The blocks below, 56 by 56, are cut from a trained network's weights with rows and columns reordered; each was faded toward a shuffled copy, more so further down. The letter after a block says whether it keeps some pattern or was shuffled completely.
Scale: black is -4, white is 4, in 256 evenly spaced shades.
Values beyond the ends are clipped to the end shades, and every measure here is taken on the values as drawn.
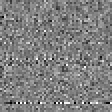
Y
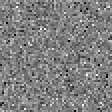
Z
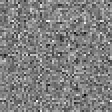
Y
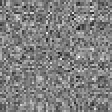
Y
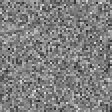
Z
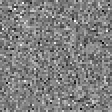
Z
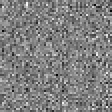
Y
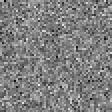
Z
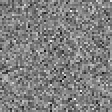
Z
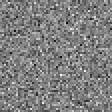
Z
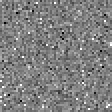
Z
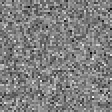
Z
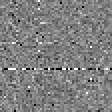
Y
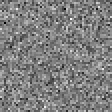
Z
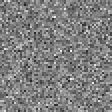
Z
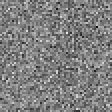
Z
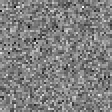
Z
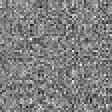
Y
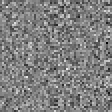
Y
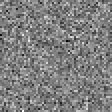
Z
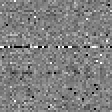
Y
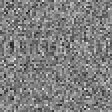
Y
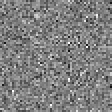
Y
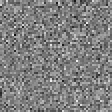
Y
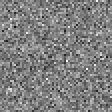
Z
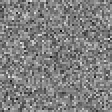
Z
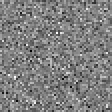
Z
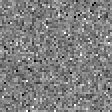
Z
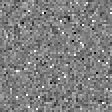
Z
